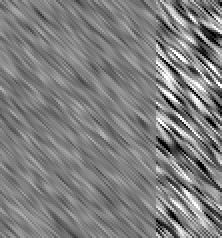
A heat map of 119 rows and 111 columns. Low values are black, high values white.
Grain: diagonal, down to the right. Histogram: heavy tails on both sides. Seam: vertical, 70% of the way across, the left part calmer. Slope: none.
